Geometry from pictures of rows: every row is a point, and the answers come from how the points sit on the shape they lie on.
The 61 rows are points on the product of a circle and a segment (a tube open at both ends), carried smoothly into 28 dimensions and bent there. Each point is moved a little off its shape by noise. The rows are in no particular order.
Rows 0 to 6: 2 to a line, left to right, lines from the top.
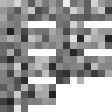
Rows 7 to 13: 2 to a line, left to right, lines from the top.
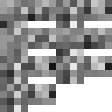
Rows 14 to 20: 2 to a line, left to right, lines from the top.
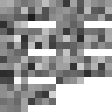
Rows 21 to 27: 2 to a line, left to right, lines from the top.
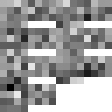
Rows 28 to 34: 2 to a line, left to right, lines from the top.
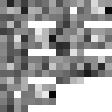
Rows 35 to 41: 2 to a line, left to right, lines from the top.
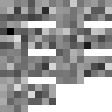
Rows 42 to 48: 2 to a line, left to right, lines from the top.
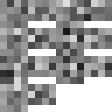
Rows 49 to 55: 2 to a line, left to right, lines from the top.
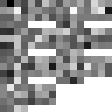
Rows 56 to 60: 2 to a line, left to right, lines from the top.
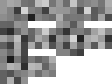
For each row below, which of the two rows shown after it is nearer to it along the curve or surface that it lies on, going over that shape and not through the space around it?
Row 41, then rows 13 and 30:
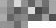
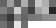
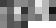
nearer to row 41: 30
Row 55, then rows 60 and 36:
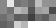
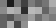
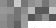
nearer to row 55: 36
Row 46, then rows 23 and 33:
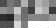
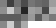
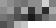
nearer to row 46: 33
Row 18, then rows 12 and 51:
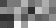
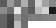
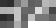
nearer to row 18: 51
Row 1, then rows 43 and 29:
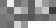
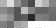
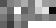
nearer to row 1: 29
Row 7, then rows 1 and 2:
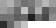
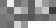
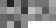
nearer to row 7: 1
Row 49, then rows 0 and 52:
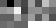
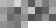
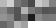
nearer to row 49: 0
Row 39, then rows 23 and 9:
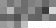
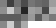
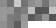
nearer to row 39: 23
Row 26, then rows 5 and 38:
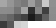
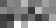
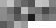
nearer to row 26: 5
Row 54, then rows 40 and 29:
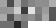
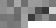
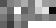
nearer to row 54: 40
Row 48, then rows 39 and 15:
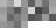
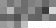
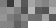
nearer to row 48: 15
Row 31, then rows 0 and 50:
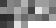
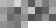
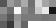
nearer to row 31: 50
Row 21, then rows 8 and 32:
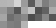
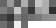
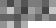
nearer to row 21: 32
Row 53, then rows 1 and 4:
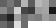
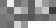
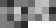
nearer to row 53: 1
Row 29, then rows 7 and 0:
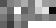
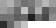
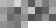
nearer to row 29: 7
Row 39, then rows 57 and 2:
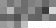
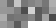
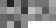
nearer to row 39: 2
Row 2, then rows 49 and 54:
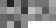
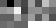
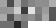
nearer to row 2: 49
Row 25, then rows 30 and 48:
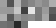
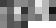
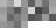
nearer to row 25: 48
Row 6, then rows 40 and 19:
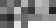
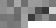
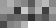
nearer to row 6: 19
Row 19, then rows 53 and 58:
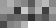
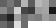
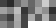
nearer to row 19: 53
